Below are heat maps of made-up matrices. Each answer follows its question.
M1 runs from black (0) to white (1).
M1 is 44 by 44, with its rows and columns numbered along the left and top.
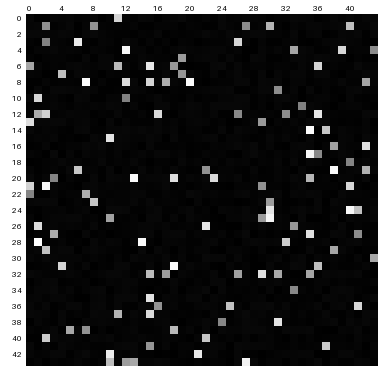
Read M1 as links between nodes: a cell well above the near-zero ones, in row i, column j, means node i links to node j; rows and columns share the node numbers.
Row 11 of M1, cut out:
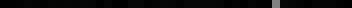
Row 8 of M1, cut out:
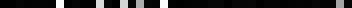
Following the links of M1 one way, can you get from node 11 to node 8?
no
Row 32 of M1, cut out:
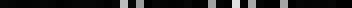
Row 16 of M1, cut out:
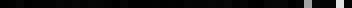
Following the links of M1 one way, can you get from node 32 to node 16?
yes
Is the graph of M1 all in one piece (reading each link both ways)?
yes
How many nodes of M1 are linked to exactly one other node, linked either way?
1
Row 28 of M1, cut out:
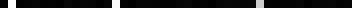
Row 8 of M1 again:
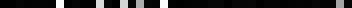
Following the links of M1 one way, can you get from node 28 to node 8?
yes
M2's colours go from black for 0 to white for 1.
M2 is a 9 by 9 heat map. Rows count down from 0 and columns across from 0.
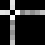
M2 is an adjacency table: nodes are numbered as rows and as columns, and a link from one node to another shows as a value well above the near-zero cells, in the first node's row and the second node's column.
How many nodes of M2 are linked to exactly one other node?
8
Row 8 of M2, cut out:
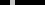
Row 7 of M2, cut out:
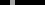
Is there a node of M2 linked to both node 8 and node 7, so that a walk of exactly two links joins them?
yes
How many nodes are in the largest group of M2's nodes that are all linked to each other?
2
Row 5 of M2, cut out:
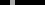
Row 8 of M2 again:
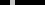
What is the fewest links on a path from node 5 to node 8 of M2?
2
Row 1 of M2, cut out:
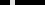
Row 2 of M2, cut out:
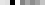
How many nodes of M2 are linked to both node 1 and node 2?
0
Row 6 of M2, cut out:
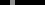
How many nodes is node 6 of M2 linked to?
1
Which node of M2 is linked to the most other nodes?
node 2
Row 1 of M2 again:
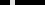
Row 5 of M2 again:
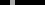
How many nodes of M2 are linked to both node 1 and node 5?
1
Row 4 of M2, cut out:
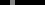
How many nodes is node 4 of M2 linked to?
1
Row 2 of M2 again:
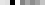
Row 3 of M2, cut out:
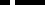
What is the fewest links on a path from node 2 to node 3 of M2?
1
